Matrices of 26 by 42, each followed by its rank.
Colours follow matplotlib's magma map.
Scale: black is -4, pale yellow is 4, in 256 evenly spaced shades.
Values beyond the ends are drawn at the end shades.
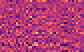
five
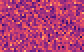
full rank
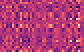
three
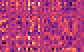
five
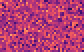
full rank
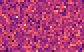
full rank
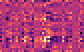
three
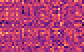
five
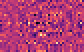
five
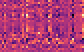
three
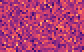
full rank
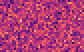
full rank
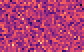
full rank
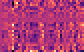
three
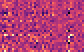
five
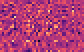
five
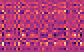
three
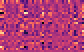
three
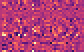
five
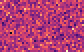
full rank
